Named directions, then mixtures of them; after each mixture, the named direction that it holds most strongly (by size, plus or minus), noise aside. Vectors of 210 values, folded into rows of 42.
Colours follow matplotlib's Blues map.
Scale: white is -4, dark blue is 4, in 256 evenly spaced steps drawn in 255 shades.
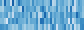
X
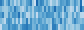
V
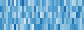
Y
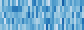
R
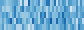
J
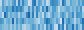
R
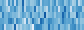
Y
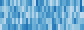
V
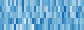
Y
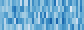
J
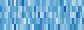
Y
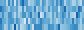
Y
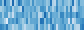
X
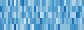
Y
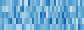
J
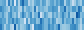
Y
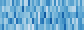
J
